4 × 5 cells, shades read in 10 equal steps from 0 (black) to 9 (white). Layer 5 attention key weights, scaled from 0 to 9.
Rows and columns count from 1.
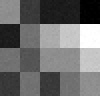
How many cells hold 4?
4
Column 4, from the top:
1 7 5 4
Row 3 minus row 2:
3 -1 -1 -2 -2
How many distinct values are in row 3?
4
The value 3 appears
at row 3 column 2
